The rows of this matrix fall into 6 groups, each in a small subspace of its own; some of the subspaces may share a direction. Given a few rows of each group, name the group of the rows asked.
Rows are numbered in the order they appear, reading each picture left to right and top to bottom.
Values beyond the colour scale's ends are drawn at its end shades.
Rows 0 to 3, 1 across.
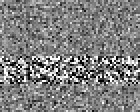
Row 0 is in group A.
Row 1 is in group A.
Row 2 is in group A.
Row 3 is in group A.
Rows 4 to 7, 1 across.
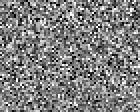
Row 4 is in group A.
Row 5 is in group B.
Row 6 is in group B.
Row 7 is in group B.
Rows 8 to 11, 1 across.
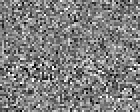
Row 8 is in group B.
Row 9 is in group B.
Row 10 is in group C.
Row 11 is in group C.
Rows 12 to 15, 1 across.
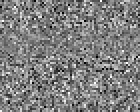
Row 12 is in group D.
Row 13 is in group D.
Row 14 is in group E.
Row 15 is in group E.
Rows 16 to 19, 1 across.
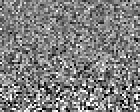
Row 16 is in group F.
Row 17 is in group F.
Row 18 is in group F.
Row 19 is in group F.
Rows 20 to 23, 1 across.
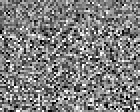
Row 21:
A
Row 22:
A
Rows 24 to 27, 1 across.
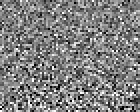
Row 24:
D
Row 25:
F
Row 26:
C
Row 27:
A
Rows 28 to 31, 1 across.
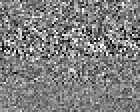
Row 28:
A
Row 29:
B
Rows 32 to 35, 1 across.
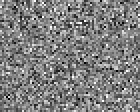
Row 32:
D
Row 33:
A
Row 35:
C
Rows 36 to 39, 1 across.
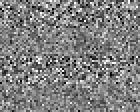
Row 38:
E
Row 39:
B
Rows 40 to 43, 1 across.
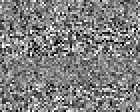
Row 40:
D
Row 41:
E
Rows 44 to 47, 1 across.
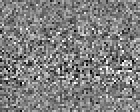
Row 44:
B
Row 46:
C
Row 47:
C
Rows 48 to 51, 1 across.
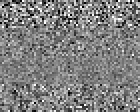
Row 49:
A
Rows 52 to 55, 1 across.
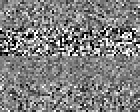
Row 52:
C
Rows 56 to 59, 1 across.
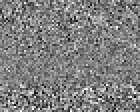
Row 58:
C
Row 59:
C
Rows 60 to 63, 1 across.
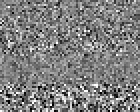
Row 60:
A
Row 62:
D
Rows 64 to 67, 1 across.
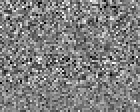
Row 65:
F
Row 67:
B
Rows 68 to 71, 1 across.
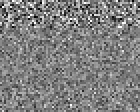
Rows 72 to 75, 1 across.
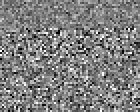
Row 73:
A
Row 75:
A
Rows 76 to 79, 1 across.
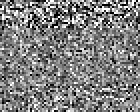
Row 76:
E
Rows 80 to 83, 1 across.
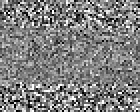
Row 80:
C
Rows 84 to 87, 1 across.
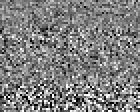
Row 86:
E
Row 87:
C
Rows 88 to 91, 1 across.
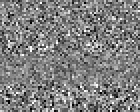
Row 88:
B
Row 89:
B
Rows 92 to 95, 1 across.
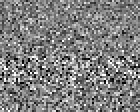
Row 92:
B
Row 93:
A
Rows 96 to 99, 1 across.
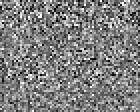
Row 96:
D
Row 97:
D
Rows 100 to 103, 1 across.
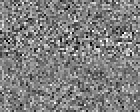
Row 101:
C
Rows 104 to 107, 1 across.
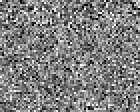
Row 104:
C
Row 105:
B
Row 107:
F
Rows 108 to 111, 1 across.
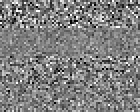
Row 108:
B
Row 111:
A
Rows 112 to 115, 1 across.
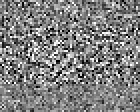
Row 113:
E
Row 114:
A
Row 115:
A
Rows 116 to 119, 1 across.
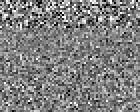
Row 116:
E
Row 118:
A
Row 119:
B
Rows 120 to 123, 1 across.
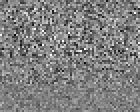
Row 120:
C
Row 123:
F
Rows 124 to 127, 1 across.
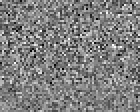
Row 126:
D
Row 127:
F
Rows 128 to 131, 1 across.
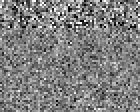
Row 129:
B
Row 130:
E
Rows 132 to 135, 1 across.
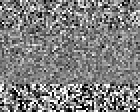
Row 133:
A
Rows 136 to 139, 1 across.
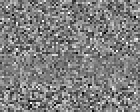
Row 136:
B
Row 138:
D
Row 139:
A
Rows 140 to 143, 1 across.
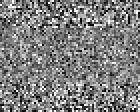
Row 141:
D
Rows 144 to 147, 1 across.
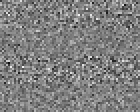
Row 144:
C
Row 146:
A
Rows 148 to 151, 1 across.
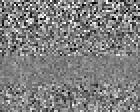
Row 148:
B
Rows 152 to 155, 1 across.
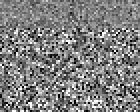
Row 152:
A
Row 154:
A
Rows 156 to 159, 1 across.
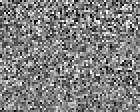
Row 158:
C
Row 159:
B
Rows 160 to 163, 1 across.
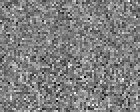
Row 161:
A
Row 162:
D
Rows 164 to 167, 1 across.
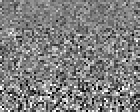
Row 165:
F
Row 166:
F
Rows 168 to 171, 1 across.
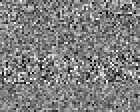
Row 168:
C
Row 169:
F
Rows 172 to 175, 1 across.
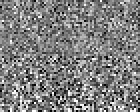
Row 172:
D
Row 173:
F
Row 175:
D
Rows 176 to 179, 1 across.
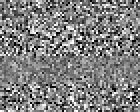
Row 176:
E
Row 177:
A
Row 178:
D
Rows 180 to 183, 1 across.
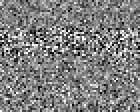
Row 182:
F
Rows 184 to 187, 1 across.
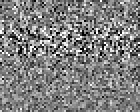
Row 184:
D
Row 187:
E
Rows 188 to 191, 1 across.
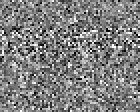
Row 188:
B
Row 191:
C
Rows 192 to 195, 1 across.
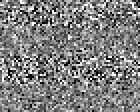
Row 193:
D
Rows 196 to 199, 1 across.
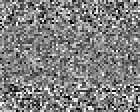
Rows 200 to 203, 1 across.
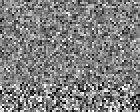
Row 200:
F
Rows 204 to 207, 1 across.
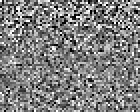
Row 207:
A
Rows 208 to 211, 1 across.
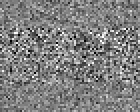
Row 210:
F
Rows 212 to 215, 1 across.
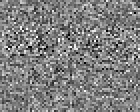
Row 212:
C
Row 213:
B
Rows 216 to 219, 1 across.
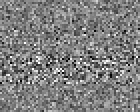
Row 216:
E
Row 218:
E
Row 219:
F
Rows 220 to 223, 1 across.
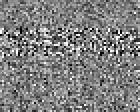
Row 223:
D
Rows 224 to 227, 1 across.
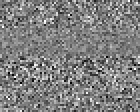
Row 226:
C
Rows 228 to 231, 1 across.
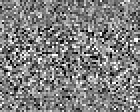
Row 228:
D
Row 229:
F
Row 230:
E
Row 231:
F
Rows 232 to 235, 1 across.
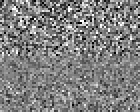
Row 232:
D
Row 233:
A
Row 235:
E
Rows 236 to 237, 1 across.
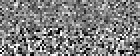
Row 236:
F
